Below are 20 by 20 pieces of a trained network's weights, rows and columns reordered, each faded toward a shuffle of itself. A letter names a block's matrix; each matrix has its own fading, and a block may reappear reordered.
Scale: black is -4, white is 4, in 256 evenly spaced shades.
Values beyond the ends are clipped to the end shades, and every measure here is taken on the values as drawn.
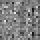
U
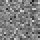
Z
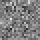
Z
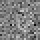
Z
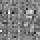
U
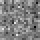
U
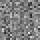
Z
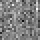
U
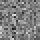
Z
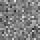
Z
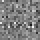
U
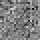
U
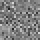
Z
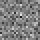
Z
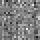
U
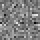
Z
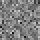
Z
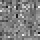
U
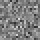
Z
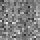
U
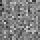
U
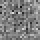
U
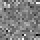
Z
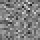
Z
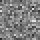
Z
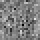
U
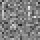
Z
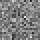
Z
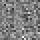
Z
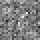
U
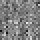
U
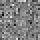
U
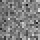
U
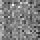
U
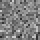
Z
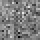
U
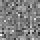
U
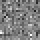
U
